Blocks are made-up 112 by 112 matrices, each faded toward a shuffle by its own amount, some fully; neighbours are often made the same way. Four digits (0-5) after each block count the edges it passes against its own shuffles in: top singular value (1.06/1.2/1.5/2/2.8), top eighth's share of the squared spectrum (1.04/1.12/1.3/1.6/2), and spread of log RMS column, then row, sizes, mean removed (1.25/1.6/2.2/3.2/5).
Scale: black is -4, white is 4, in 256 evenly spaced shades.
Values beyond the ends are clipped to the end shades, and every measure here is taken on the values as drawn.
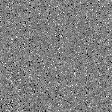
1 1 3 0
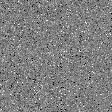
1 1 1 0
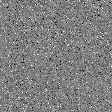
0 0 0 0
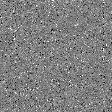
1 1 2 0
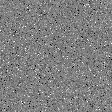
0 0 0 0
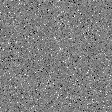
0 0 0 0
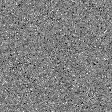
0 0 0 0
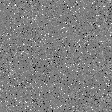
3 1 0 0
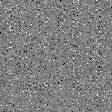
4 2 1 0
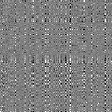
5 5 4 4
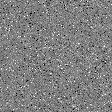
0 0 0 0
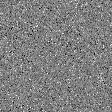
0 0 0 0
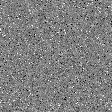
0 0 0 0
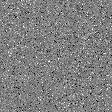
2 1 0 0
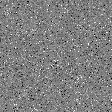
1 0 0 0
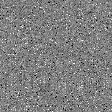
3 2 1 1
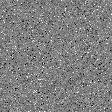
2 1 0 0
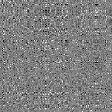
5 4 3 3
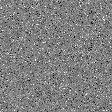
2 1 0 0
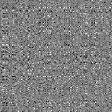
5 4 3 3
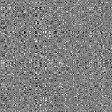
5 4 3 3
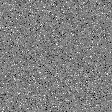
2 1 0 0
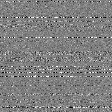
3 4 0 4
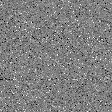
1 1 0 1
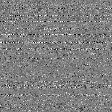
2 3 0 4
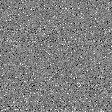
1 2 0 2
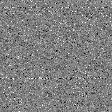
1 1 0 2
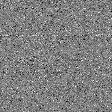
1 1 0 2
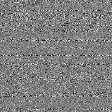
2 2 0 4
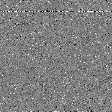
3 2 0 2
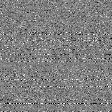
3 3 0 4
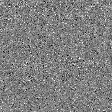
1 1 0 2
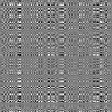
5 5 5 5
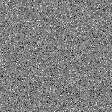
3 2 1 0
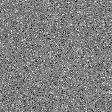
3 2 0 0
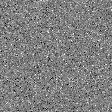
3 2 0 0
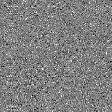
4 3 1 1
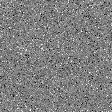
2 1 0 0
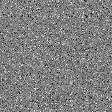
3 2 0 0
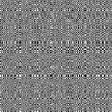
5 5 4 4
